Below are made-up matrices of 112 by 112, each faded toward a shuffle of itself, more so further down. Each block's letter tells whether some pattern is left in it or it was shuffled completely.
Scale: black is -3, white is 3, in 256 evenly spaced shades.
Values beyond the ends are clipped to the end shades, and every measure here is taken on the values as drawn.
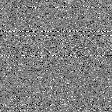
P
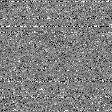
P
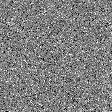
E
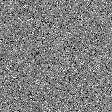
E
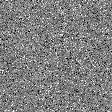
E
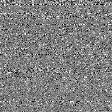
P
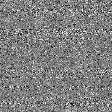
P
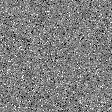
E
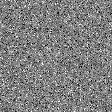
E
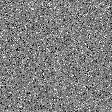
E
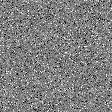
E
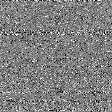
P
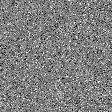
E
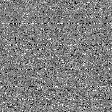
P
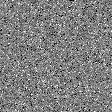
E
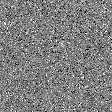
E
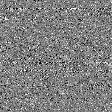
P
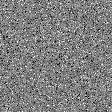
E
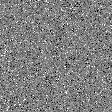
E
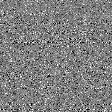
P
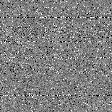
P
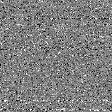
P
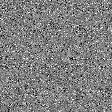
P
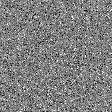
E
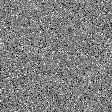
E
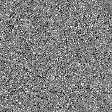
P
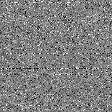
P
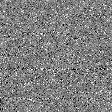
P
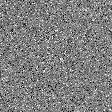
E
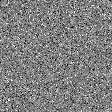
E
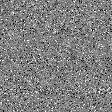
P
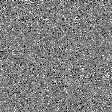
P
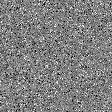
E
